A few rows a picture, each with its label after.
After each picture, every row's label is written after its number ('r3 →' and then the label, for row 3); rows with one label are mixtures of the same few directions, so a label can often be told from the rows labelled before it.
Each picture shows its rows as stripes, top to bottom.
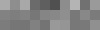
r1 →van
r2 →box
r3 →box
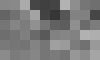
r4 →van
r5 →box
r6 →box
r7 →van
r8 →box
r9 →van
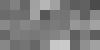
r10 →van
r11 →box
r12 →van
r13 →van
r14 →box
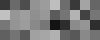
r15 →van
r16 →van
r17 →box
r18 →van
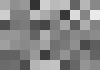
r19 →box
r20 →van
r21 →van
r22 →box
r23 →van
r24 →box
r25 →van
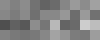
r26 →van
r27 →box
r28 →van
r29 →box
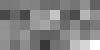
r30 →box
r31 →van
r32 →van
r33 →van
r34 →van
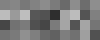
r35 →box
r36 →van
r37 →van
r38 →box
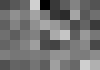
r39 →box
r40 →box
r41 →van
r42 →box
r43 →box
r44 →box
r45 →van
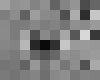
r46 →van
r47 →box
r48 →van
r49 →box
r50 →van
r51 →van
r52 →box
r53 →box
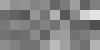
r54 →van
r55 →van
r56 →van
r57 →box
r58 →box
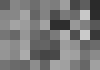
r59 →van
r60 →box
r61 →box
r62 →box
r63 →van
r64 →van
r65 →box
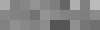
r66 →van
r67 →box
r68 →box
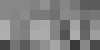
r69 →van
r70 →van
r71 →van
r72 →van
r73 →van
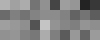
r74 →van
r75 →van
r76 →box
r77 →box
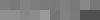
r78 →box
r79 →van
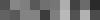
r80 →van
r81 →box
